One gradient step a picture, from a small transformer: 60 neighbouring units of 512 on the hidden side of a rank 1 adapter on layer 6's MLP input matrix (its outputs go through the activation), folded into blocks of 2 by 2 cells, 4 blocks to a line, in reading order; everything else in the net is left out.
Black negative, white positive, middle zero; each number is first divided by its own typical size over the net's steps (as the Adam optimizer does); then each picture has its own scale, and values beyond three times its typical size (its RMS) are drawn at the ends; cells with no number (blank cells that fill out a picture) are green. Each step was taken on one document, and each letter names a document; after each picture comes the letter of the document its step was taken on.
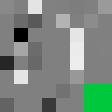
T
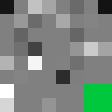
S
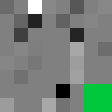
T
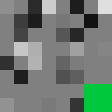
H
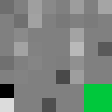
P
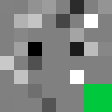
S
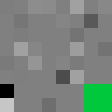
P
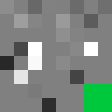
S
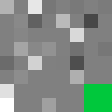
P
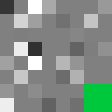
S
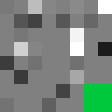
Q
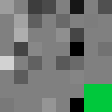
H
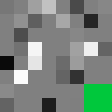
S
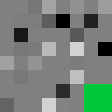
Q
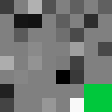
H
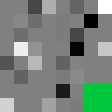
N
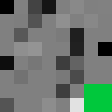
N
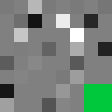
Q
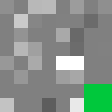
N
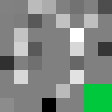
Q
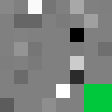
T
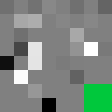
S
